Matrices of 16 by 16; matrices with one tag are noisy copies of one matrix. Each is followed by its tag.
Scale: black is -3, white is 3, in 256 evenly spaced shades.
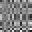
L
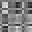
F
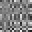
L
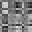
F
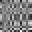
L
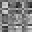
F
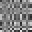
L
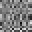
L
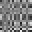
L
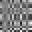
L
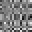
L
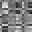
F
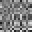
L
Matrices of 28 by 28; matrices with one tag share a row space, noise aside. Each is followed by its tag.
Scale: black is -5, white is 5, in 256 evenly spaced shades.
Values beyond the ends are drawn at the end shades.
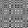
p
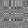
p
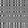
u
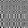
u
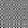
u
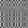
u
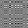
p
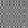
u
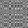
p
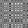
p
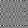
u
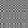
u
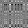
p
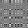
p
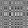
p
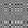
p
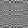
p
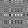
p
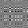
p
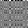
p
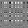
p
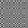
u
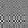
u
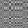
p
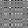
p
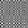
u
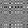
p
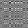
p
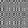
u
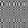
u
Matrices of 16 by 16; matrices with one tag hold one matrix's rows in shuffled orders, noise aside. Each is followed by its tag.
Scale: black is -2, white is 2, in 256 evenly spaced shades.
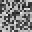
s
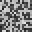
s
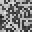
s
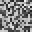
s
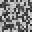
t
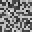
s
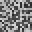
s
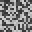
t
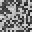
t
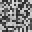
t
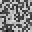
t
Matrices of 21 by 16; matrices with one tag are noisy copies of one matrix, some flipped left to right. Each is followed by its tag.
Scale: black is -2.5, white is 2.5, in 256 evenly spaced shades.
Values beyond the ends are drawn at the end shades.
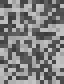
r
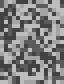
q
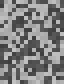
q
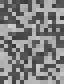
r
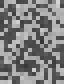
q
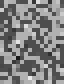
q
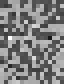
r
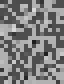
r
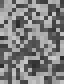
q
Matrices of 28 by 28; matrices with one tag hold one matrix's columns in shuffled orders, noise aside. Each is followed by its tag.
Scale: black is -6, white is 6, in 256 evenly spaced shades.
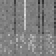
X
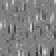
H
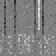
X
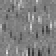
H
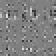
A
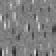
H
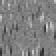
H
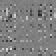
A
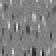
H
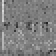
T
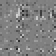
A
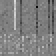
X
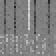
X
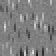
H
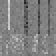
X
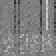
X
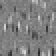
H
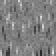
H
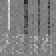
X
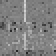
T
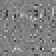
A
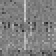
T
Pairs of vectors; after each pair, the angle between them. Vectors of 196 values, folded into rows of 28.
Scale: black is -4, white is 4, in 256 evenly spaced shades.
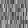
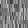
partly aligned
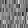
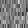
nearly parallel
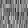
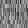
nearly parallel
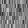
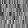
nearly parallel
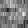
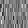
orthogonal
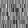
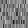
partly aligned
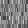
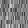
orthogonal
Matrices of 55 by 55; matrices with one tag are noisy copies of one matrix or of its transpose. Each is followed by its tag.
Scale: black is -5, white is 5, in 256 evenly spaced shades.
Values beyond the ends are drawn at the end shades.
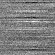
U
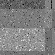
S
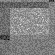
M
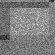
M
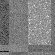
S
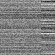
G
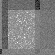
M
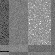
S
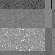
S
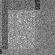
M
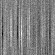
U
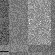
S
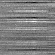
U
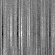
U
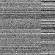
G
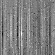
U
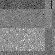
S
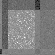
M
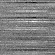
U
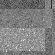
S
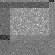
M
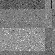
S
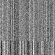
G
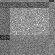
M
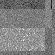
S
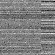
G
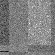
S
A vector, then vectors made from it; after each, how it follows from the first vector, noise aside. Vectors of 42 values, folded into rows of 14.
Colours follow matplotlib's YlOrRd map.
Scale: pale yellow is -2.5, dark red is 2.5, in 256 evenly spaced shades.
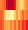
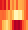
reversed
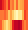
reversed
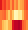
reversed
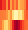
reversed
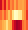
reversed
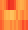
shrunk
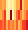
sign-scrambled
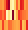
sign-scrambled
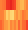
shrunk
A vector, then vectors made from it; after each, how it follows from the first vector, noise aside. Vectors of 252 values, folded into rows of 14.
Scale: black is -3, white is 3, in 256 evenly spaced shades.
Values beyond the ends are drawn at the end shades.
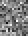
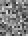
wrapped around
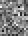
wrapped around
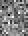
wrapped around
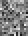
wrapped around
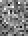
wrapped around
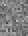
shrunk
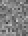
shrunk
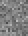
shrunk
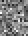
wrapped around
